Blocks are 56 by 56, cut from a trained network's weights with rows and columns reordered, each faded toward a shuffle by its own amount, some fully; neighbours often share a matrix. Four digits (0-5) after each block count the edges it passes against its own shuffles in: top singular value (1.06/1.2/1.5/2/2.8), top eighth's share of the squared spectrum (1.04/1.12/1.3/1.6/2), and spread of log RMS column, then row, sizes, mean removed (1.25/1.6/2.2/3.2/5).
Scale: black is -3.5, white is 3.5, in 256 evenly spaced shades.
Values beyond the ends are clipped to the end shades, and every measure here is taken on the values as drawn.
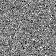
0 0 0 0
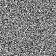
0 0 0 0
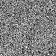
2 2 0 0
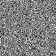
2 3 1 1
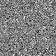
1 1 0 0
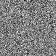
0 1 0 0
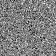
0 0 0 0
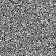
0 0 0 0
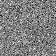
0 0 0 0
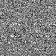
2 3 0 1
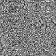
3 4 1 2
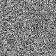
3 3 0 1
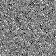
1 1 0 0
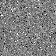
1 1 0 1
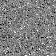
2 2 0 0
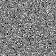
1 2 0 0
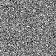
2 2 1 0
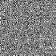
3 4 2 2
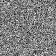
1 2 0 0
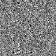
2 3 1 1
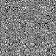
3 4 2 2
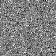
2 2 0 0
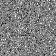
1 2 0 0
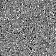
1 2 0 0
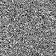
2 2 0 1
